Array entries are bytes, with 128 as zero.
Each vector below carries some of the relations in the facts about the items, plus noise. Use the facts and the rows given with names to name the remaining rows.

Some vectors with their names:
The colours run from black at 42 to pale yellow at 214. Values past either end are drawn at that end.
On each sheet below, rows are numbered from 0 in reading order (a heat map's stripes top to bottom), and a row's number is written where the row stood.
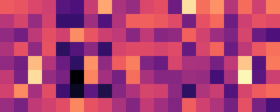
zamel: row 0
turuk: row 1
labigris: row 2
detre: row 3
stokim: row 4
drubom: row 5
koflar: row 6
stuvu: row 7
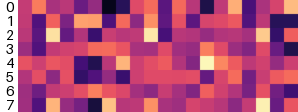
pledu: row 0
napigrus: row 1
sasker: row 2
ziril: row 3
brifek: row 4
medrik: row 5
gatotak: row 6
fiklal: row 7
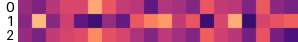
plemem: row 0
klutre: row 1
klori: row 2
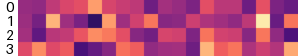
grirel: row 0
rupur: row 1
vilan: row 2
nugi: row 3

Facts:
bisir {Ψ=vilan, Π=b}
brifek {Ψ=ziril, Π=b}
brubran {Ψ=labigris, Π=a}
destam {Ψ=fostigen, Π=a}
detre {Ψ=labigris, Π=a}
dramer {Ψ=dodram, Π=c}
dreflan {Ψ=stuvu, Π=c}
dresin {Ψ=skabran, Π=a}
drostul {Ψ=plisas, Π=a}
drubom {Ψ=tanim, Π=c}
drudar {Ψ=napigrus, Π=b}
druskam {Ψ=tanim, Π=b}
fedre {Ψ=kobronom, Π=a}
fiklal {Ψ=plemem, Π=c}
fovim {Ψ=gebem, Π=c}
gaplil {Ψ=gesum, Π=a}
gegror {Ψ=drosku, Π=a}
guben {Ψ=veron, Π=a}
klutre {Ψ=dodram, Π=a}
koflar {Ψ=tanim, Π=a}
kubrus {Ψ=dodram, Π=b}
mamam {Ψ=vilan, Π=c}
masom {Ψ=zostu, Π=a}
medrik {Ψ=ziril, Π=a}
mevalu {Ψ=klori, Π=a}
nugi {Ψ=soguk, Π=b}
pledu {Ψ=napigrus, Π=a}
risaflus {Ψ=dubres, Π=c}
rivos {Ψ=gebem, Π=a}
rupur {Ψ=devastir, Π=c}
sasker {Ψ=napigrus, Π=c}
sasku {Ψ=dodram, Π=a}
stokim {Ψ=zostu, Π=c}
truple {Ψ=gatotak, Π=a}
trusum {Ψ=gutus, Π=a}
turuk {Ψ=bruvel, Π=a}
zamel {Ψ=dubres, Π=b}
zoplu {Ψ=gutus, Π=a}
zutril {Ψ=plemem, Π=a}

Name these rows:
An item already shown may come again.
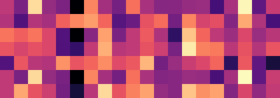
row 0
drubom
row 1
dubres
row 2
druskam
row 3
bisir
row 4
dodram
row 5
drubom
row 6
kubrus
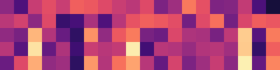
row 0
zostu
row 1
zutril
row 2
stokim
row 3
sasker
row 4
dramer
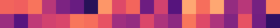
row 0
drudar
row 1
gebem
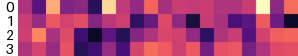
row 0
risaflus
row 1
tanim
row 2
koflar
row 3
masom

